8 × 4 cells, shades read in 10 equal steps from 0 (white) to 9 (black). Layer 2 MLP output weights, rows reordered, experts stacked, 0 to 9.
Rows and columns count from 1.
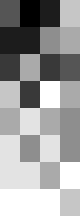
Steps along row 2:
same down down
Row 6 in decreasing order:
4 4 1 1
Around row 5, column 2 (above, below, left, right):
7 4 3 3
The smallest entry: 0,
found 5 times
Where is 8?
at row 1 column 3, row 2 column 1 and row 2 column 2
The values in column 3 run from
0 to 8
